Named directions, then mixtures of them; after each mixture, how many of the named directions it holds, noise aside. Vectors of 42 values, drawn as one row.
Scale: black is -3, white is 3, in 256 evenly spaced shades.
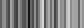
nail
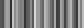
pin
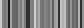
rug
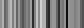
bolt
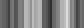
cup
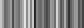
two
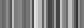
three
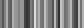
two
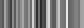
one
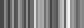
three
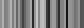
one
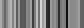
one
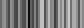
one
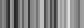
two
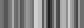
three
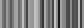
three
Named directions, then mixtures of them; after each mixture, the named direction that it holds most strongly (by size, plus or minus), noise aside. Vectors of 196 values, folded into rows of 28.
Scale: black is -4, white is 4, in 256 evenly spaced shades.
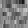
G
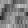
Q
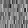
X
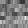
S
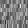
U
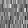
X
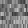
S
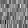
U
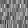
U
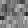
S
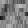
Q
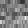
S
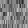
U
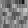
G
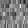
U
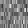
X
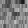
G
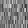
X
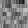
G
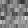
S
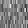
X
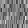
U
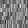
U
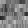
S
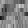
Q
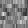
G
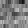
S
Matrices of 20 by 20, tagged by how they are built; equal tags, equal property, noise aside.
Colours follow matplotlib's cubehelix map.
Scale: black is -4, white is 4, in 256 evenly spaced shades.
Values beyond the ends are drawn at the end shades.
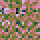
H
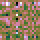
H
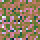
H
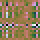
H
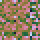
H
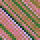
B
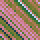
B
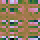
H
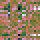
H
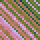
B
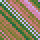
B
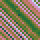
B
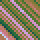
B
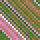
B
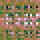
H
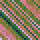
B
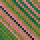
B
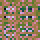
H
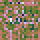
H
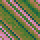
B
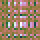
H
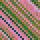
B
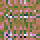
H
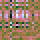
H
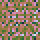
H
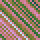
B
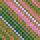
B
